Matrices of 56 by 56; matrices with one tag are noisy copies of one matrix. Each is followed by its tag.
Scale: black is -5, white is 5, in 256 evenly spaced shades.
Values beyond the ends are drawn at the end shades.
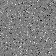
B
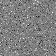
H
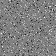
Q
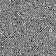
Q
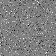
H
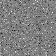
H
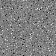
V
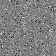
Q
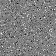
Q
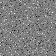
H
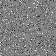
H
